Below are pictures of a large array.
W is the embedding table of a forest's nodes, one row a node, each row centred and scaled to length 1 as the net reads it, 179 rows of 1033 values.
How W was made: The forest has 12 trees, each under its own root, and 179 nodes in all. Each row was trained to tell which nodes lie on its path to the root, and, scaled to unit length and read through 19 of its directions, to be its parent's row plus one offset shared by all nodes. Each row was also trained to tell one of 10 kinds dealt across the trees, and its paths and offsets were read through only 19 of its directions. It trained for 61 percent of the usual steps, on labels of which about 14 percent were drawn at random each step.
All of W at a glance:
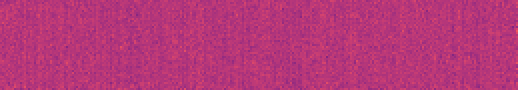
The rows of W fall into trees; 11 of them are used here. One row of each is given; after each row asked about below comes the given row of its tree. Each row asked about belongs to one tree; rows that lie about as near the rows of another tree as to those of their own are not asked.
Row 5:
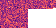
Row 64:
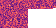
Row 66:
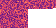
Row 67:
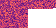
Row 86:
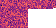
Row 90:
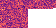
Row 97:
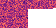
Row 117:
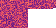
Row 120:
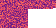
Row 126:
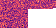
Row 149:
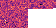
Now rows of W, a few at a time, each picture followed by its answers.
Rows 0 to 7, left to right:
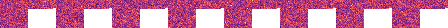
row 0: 120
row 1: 149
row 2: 90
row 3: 67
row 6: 5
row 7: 66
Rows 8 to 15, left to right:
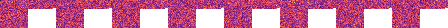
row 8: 5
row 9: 86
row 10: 97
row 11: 90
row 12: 86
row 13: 66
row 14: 149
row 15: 5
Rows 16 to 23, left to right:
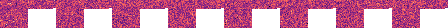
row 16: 86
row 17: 120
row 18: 117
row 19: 97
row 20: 97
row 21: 86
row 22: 126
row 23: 120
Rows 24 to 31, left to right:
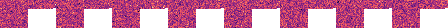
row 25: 66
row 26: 126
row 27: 149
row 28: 126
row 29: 86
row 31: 97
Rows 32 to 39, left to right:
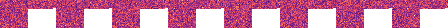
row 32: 97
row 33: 126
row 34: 66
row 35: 126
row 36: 149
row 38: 67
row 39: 117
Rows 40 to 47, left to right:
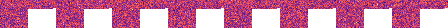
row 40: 117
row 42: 149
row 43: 86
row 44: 120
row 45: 5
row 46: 126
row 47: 86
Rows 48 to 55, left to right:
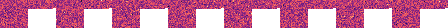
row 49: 149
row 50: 126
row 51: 66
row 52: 97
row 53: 97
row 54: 86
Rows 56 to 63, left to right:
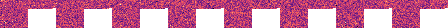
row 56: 120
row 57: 66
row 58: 97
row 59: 66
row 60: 66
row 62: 97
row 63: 120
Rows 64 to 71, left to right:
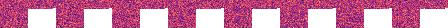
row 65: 117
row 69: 67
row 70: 120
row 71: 90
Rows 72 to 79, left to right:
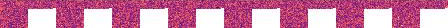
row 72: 120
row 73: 126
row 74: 86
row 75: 5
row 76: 86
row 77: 66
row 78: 97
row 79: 86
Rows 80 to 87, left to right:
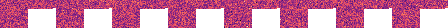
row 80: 67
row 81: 97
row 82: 120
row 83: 64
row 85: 149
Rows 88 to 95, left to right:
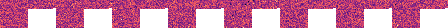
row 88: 66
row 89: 120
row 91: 120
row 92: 149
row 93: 120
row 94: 97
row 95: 97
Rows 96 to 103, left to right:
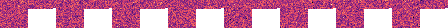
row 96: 126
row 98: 120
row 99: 90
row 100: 149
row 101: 86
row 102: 117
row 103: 149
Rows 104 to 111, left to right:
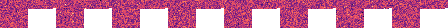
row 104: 5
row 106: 90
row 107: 86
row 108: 66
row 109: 64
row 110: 90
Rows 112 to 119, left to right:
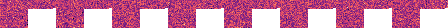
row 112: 66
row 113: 86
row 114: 117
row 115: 66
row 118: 66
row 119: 126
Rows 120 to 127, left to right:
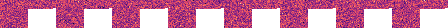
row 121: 97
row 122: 120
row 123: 67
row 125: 5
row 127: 126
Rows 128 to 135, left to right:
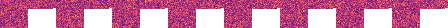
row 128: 149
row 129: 90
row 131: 67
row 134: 120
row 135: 86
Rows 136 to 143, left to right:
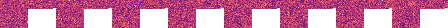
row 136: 126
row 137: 117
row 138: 5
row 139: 86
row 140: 67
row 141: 5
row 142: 97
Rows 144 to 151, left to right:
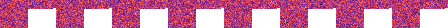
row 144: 97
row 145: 5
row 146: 97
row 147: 90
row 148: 86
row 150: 120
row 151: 67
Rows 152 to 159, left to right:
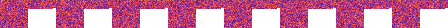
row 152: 120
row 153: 66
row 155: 5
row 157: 66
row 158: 90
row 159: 126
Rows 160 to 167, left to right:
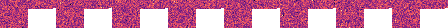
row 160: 149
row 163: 126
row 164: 97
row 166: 126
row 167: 66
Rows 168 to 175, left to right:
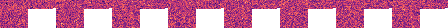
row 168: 149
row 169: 126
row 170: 67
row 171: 86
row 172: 126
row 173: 120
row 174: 149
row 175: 67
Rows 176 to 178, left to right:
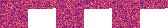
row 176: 117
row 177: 149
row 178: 126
